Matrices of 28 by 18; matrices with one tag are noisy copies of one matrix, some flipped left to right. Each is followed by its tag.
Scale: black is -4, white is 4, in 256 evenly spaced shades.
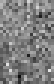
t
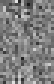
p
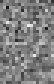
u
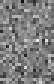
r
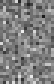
p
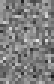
r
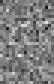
u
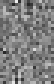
p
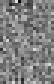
p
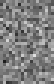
u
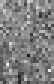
t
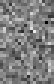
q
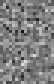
u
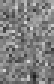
t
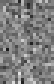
p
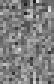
p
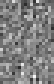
p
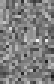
r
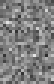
u
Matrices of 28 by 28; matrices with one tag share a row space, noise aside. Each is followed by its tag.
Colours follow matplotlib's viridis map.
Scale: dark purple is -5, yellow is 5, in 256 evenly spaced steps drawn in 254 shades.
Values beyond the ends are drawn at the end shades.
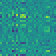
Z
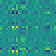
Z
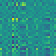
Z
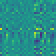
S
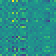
Z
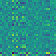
Z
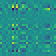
Z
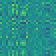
Z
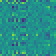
Z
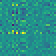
Z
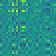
Z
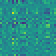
Z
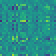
Z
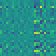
S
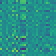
Z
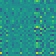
S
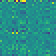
Z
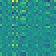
Z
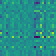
S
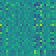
S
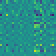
S
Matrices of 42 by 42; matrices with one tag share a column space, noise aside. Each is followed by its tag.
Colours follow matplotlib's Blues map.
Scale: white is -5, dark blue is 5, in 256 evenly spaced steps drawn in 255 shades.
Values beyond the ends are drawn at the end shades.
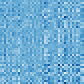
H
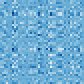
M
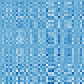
H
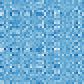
M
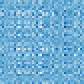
M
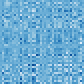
H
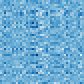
M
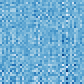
H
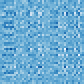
M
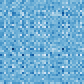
M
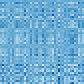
H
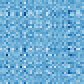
M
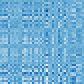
H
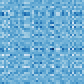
M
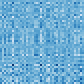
H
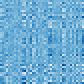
H
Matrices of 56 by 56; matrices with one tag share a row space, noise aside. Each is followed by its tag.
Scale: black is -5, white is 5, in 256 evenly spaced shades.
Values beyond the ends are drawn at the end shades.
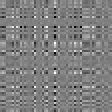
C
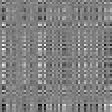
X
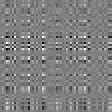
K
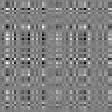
K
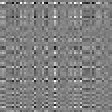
C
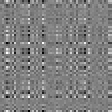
K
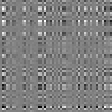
X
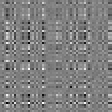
K
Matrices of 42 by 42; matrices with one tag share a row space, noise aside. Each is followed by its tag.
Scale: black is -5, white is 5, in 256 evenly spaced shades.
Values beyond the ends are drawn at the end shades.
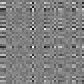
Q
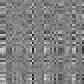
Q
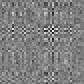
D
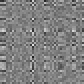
Q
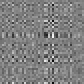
D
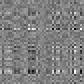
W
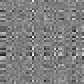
Q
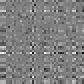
Q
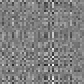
D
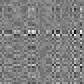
W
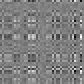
W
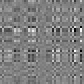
W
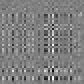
D
